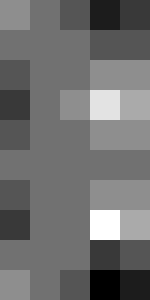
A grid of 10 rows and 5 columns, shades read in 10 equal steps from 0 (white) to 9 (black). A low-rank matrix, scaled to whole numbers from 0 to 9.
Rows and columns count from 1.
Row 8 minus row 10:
3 0 -1 -9 -5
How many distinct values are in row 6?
1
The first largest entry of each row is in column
4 4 1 1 1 1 1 1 4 4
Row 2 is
5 5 5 6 6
